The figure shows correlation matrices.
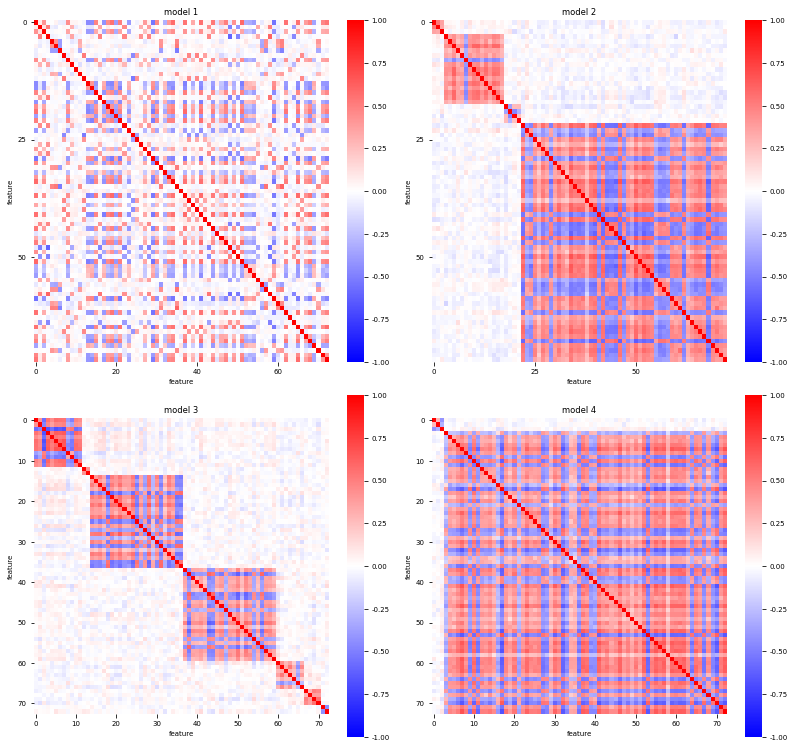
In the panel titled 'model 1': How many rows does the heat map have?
73
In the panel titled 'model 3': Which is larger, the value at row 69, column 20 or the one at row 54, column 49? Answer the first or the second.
the first
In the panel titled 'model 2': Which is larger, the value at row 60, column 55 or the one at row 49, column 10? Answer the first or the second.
the second
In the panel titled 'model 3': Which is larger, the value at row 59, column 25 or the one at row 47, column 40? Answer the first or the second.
the first
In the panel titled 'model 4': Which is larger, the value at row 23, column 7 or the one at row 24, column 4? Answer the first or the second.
the first
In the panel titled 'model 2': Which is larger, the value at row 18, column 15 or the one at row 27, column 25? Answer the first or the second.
the second
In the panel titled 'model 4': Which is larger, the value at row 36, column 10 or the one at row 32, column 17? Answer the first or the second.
the second
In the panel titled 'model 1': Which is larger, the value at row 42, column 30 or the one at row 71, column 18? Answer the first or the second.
the second
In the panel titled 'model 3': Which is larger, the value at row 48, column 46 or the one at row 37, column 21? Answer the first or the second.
the first
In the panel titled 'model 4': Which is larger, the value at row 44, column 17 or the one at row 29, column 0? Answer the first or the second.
the second
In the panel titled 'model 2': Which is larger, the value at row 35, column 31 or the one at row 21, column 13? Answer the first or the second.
the first
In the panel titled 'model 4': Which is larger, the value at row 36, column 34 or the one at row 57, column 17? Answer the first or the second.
the first
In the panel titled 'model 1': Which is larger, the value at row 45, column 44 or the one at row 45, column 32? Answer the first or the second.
the second
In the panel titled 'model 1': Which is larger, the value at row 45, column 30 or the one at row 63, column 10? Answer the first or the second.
the second
